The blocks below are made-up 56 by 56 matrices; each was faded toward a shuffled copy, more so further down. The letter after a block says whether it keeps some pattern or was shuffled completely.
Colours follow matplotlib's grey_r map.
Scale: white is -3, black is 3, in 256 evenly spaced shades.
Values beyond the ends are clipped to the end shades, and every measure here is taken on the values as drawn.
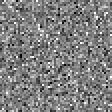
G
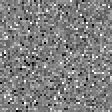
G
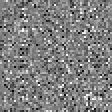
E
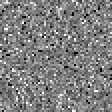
G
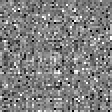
E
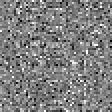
E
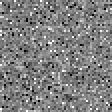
G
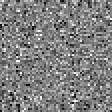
E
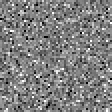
G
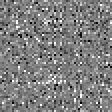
E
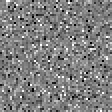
G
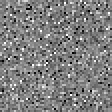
G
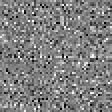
E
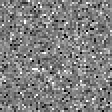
G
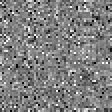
E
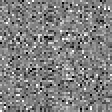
E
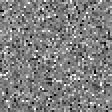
G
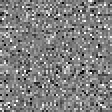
E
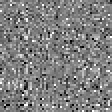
E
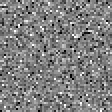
G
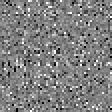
E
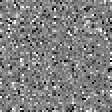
E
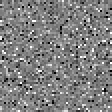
G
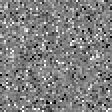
G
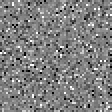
G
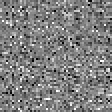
E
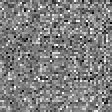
E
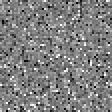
G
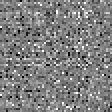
E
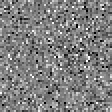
G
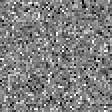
G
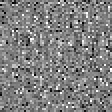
E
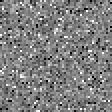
G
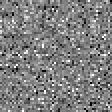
E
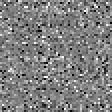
E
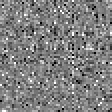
E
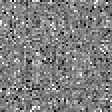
E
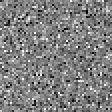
G
